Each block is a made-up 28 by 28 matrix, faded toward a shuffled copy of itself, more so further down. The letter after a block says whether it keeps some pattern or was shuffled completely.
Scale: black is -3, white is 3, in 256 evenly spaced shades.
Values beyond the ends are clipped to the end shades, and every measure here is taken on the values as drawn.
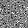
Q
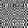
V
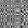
V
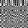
V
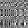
V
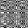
V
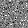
Q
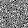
Q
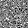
Q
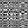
V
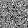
Q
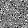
Q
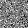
Q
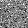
Q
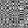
V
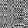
V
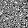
Q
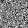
Q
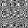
V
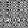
V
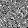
Q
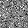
Q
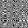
V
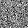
Q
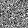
Q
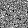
Q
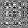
V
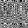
V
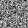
Q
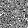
Q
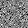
Q
